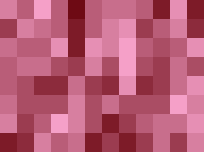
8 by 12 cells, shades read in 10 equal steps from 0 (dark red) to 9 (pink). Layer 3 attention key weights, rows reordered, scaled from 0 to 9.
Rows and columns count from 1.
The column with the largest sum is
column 11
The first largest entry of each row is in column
3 8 8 8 8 11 4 3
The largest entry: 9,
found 5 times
